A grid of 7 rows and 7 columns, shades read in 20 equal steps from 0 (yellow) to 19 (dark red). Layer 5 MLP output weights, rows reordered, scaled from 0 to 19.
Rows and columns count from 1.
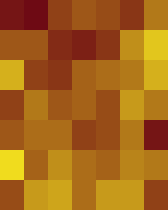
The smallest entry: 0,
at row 6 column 1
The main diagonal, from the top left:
18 12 15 11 13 8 14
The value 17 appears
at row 2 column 4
